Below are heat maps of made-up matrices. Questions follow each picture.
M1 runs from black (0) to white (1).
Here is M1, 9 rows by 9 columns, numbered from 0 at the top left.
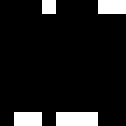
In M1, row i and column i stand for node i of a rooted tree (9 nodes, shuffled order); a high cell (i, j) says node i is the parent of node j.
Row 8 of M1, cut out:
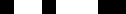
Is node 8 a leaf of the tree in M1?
no
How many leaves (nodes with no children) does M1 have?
7
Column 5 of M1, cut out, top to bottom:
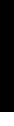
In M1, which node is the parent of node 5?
8
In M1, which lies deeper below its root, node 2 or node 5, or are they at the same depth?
the same depth
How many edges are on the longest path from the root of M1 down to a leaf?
2
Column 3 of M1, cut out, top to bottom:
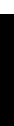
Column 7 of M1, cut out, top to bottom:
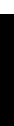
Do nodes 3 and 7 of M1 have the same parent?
yes
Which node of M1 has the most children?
8
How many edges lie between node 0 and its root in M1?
0
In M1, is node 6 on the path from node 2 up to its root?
no
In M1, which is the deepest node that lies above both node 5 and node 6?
8
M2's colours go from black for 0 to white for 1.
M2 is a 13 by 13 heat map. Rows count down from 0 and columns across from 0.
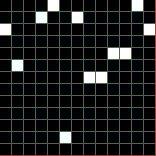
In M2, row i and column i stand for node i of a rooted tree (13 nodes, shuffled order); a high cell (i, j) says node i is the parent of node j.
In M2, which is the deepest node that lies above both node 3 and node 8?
1
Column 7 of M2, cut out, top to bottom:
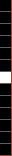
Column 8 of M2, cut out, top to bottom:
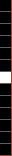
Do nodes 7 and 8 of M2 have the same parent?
yes
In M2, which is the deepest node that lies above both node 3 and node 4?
0
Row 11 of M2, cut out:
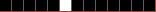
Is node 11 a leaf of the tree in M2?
no
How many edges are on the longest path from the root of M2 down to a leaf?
6
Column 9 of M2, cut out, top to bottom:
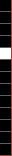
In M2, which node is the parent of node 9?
4
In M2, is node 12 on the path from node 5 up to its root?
no
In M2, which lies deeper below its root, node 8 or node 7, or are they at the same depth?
the same depth
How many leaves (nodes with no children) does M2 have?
6
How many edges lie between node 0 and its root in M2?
1
